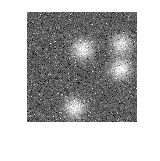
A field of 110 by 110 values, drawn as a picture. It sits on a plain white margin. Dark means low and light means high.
The halves do not mirror each other. The middle right is the ninth with the highest average. Overall the values sit about 40% of the way up the scale. No row or column stands out. Four bumps rise from the field.
